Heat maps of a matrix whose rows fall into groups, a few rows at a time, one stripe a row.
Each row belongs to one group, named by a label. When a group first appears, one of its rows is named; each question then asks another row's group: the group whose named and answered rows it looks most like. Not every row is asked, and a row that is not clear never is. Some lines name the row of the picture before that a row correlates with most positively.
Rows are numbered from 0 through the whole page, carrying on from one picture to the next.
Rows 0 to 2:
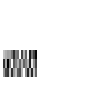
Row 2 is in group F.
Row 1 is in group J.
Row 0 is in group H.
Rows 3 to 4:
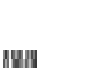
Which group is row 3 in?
F
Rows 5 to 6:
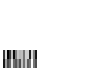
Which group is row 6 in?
J
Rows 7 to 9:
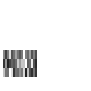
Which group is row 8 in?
J
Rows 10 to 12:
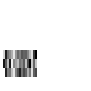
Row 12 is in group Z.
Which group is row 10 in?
Z
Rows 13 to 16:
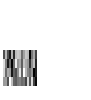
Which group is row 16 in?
H
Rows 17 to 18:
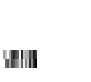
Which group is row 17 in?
H
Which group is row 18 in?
H
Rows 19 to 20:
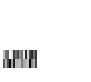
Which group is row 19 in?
H
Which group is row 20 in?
J
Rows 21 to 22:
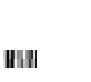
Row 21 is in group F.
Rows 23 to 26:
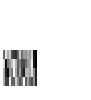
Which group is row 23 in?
H
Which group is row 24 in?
Z
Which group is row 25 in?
Z
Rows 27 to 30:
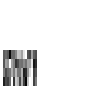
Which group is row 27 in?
J
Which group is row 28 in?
H
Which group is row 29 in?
Z
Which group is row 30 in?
Z
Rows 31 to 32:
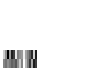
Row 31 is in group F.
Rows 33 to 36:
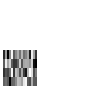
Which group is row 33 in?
J
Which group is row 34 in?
H
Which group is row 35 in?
Z
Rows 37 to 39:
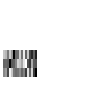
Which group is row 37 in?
H
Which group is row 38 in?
J
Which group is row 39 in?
H
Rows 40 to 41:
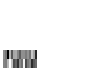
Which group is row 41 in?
H
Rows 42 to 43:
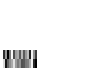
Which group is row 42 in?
J
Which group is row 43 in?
Z
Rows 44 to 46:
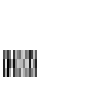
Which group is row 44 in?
J
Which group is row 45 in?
J
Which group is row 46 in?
J
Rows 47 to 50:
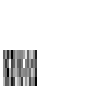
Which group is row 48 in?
F
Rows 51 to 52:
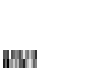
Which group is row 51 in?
F
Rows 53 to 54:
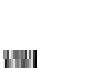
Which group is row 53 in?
H
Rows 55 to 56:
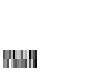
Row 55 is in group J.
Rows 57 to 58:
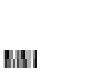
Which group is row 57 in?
Z
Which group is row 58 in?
Z
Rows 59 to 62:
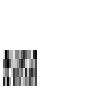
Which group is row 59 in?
Z
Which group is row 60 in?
Z
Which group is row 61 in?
H
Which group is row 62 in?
J
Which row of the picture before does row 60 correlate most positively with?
57
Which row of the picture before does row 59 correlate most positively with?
57
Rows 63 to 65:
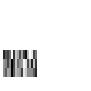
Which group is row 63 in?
Z
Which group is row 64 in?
F
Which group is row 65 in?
F
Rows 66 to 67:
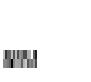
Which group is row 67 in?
F
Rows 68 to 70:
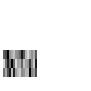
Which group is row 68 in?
Z
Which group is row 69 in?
F
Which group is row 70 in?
J
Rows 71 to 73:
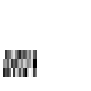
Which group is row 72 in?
H
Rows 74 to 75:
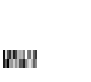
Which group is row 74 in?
J
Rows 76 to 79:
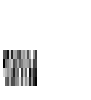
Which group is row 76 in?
F
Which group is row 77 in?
J
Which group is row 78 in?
H
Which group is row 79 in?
H
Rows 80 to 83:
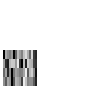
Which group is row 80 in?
J
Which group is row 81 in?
Z
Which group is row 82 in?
F
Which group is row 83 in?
F
